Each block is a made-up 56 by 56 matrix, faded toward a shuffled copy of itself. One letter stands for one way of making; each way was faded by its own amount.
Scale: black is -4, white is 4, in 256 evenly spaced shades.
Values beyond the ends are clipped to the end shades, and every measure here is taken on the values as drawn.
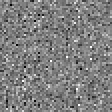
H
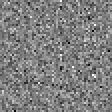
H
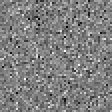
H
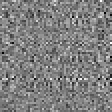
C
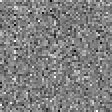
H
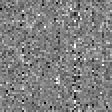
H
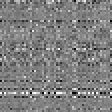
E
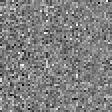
H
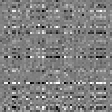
E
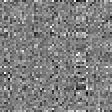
C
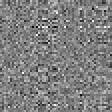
C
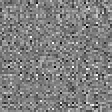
C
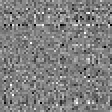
C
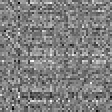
C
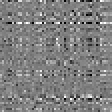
E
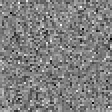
H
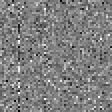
H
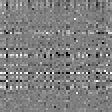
E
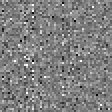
H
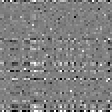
E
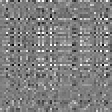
E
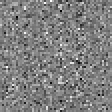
H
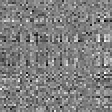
C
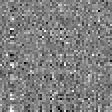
C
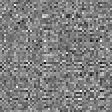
C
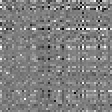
E
